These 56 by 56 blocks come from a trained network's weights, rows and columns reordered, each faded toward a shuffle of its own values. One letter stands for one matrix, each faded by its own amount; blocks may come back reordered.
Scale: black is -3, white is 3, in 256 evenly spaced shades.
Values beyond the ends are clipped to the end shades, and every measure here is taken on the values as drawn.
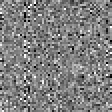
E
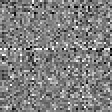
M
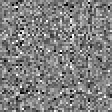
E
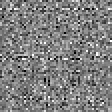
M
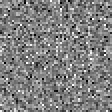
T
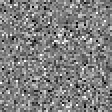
T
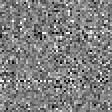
M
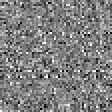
M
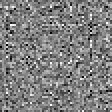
E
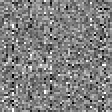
E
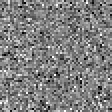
T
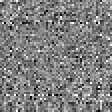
M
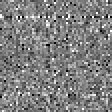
M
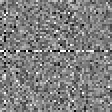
E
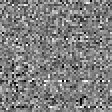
M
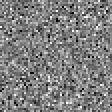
T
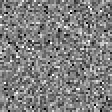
T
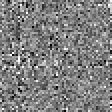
E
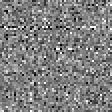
M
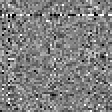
E
